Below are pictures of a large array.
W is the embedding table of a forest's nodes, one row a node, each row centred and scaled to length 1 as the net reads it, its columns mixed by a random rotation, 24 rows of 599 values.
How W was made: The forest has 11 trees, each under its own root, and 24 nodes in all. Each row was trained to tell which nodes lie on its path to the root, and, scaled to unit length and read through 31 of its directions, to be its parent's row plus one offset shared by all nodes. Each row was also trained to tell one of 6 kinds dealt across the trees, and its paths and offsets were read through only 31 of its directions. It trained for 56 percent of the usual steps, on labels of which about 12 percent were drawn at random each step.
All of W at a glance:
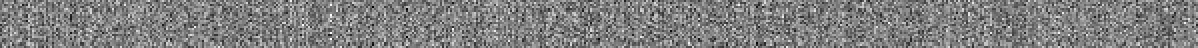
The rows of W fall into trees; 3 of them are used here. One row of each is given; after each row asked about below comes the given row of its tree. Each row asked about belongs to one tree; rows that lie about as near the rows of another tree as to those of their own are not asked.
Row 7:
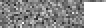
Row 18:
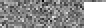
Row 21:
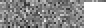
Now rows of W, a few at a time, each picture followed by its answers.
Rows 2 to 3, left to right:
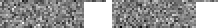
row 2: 7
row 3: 21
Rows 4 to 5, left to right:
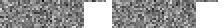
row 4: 18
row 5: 18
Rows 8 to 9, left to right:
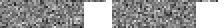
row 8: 7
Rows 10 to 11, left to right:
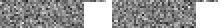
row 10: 7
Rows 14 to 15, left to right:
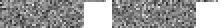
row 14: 21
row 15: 18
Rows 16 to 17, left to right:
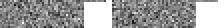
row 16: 7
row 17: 21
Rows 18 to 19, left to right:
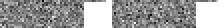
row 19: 7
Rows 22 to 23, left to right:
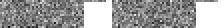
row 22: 21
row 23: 18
